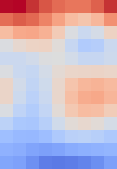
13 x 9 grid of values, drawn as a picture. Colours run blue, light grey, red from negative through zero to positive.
Average level on the scale: 50%. Ninth with the highest average: top left. Lone odd cells: none. Slope: up to the top.
